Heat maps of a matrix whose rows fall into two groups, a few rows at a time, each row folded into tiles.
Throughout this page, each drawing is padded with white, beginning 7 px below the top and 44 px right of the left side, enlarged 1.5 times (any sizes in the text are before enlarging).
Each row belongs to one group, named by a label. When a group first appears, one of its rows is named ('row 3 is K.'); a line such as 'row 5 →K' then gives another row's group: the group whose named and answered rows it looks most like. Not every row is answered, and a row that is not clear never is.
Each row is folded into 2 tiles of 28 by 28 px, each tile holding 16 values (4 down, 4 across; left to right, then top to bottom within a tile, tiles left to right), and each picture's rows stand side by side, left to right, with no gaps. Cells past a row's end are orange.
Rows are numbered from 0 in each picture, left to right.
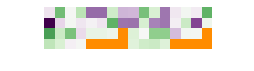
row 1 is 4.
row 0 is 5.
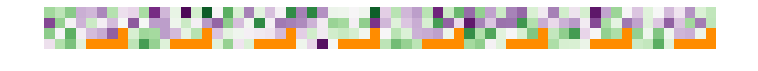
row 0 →4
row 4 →4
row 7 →4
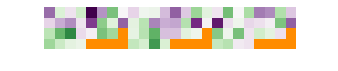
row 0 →5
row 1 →4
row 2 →5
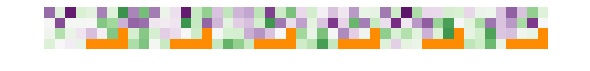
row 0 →5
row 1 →5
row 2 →4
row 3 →4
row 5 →4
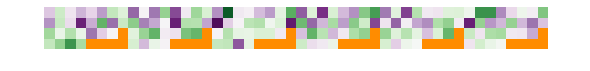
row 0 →4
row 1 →5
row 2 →5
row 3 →5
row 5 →4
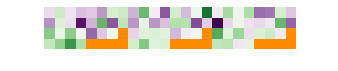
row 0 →4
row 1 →4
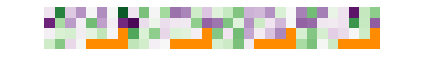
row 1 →5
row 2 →4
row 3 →5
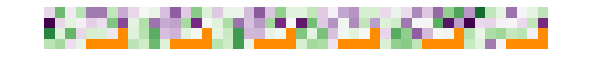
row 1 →4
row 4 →4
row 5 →5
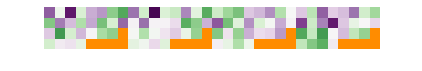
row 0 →5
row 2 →4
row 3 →4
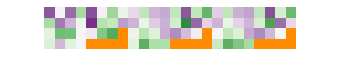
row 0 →5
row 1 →4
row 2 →4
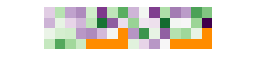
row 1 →5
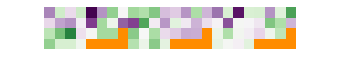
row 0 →5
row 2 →5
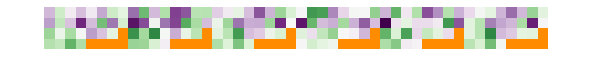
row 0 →4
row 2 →4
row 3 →4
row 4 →5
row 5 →4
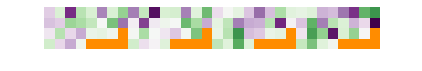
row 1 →5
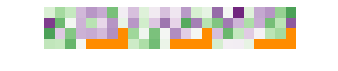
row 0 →4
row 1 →4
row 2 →5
